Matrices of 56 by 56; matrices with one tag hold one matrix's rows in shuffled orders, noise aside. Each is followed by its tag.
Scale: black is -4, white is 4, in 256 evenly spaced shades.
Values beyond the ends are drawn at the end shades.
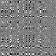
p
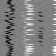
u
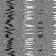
u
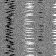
u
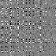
p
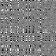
p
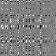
p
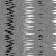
u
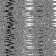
u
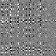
p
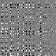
p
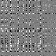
p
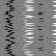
u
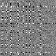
p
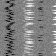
u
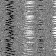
u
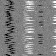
u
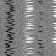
u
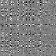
p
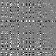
p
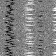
u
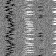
u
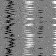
u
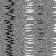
u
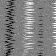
u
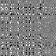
p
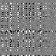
p
